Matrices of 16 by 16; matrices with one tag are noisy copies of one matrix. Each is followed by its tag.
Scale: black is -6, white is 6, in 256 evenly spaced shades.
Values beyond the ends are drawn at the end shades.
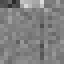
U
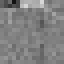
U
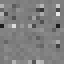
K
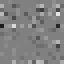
K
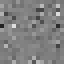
K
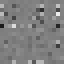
K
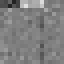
U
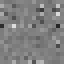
K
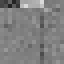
U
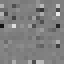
K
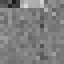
U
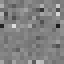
K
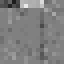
U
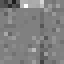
U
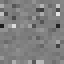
K
